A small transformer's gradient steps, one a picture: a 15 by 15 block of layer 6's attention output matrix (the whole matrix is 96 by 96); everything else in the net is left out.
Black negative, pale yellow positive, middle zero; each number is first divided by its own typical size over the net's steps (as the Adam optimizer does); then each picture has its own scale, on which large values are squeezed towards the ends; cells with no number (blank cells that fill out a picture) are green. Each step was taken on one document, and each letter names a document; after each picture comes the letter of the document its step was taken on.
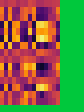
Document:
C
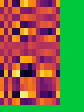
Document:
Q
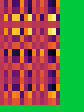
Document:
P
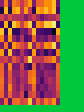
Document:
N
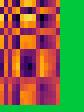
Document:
Q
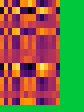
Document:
Q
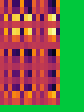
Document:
P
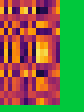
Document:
C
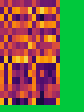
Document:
N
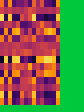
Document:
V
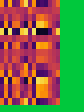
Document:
C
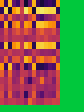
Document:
N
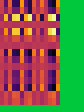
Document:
P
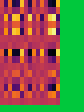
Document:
P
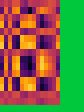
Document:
Q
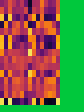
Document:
V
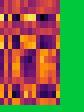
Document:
Q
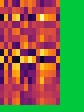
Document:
Q
